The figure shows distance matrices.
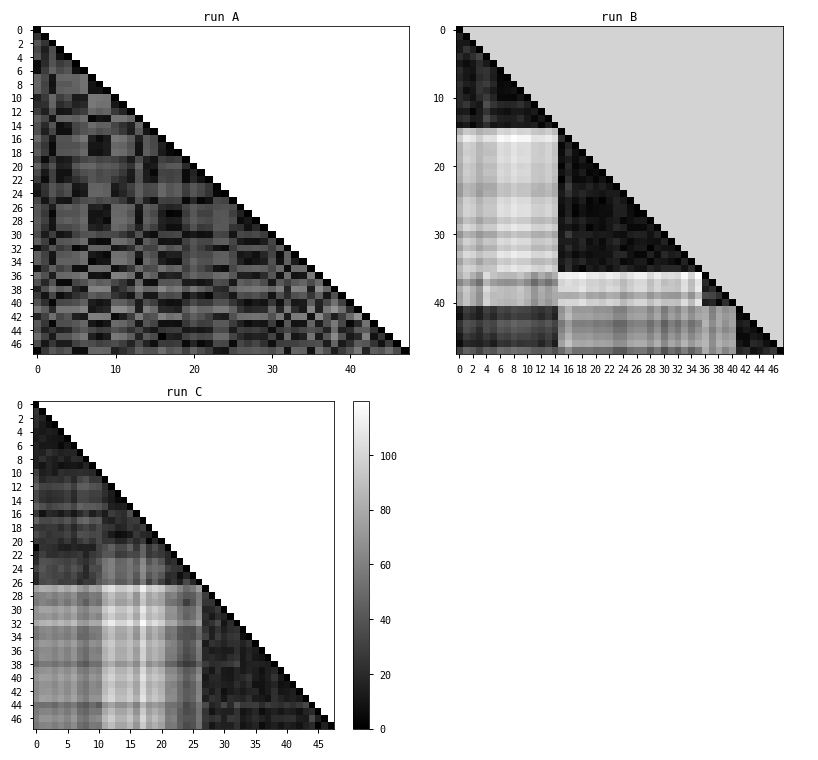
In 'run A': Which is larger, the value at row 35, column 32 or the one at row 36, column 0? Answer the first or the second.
the second
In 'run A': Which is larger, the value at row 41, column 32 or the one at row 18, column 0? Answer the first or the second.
the first
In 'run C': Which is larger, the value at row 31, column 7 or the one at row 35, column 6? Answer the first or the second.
the second
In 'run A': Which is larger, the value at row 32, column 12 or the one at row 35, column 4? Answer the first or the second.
the second
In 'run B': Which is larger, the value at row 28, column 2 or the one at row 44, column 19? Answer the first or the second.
the first
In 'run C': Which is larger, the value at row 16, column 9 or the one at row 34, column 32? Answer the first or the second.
the second
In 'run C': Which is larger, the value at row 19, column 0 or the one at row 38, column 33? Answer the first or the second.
the first
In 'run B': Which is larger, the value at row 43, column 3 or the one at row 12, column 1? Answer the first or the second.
the first
